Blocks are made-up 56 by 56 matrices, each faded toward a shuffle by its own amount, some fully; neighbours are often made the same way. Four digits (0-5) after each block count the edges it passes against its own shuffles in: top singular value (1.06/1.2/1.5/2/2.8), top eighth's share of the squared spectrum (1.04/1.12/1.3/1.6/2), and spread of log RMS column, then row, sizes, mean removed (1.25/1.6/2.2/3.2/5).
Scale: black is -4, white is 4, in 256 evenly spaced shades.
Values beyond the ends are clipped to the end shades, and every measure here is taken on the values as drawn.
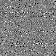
2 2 0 2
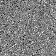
0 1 0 0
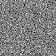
3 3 1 1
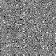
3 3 1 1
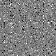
3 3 2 1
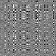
4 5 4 3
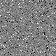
0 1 0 0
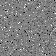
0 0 0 0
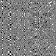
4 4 2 1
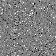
2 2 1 0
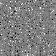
3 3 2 0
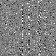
3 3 2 0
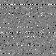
3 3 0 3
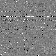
3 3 0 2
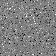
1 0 0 0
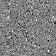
2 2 0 0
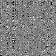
3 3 2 0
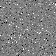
0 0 0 0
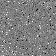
0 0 0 0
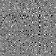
4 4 2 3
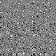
3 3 2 2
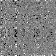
3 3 2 2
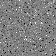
0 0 0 0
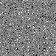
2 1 1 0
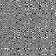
4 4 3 3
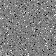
0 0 0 0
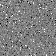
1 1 0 0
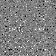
3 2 1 1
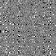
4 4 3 2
